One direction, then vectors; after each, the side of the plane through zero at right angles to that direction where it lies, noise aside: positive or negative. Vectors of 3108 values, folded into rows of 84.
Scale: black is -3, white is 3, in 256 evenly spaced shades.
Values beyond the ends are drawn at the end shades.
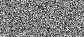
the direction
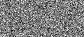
positive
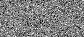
negative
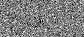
positive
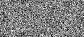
negative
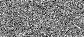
positive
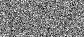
positive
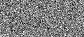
positive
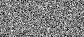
negative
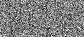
positive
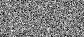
negative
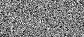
negative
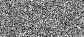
positive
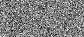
positive
